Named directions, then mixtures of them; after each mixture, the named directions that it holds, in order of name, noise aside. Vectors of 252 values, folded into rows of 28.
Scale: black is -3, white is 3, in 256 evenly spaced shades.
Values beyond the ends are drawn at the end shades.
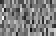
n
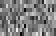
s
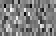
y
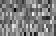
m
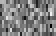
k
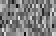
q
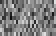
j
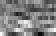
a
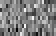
s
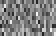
n, q, y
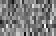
m, q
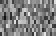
j, y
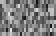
k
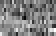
a, n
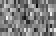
k, n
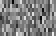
n, q, y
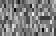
m, y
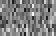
m, q, s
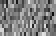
j, m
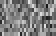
j, k, m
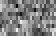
a, q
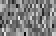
q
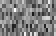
m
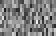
n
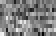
a, k, s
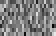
n, q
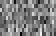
k, m, s
